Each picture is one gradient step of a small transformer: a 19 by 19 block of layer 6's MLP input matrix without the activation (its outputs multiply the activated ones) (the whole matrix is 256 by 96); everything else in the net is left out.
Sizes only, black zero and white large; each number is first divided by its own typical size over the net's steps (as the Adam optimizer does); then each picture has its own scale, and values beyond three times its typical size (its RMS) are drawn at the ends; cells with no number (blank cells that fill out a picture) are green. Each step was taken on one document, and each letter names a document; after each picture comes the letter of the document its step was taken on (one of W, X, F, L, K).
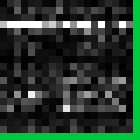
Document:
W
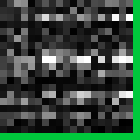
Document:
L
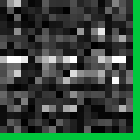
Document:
L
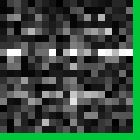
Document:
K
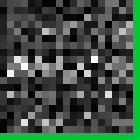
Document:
L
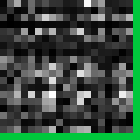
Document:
L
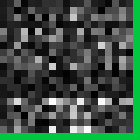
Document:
L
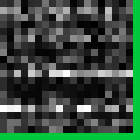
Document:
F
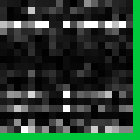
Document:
W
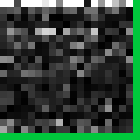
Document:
F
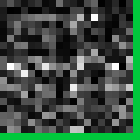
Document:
K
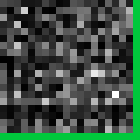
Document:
K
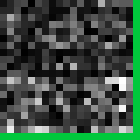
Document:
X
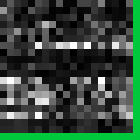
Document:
X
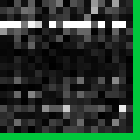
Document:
W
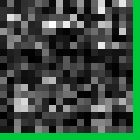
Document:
X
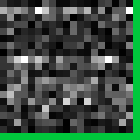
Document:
K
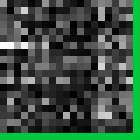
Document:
X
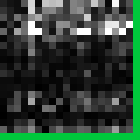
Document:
W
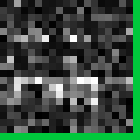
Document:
K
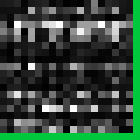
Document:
W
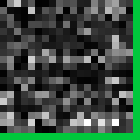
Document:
X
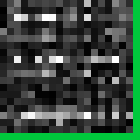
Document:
L
